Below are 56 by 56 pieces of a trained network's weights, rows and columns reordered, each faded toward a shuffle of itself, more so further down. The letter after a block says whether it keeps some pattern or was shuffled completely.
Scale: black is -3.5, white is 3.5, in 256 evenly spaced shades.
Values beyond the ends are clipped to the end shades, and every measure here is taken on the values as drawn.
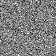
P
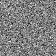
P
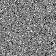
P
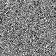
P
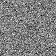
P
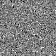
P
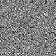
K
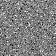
P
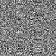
K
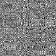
K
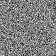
P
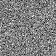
P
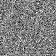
P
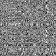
K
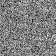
P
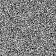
P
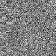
K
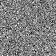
P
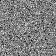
P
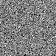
P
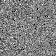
P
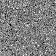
P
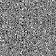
K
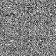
K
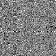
K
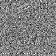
K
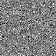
K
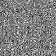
K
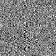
K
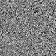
K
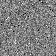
P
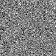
K
